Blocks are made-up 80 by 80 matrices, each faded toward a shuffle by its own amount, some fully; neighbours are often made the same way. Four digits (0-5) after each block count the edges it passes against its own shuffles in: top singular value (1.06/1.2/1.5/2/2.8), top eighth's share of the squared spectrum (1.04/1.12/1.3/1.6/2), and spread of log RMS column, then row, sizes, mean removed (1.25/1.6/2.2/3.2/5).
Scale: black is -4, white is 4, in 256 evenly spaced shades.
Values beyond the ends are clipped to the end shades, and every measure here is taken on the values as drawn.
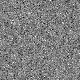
2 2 0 0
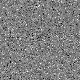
2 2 0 0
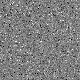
2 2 0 0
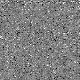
3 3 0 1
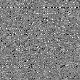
3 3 0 2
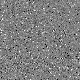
2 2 0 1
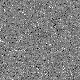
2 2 0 0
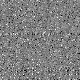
3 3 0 2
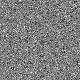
0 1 0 0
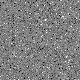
0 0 0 0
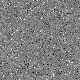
0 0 0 0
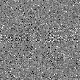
3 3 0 2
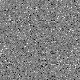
3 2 0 1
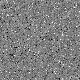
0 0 0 0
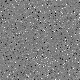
0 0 0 0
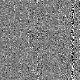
2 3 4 0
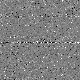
3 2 0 2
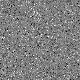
1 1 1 0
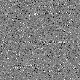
3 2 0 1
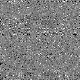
3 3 1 2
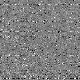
3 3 1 2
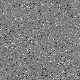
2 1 0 0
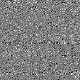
3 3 1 2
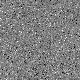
1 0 0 0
